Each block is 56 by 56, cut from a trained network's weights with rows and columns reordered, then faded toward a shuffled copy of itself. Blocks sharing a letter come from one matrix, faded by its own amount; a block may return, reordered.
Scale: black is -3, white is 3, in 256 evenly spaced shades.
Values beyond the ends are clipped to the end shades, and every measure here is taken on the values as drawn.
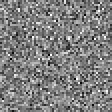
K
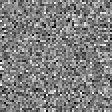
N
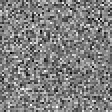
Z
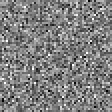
K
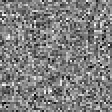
N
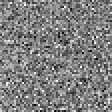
K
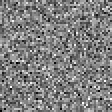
Z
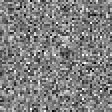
N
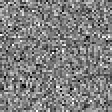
K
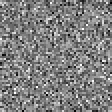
Z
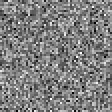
K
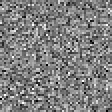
Z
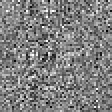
N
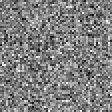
K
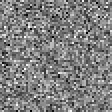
Z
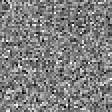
K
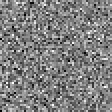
K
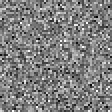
Z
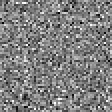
N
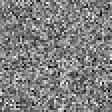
Z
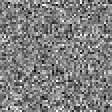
N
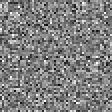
N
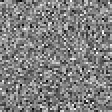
Z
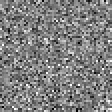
K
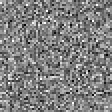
K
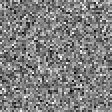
Z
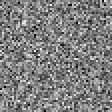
Z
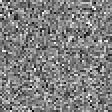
Z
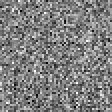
Z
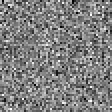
Z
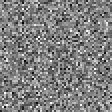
N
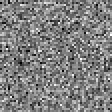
K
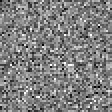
K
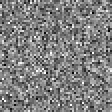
K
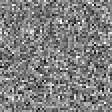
Z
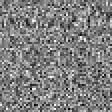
N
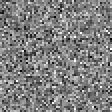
Z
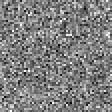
K
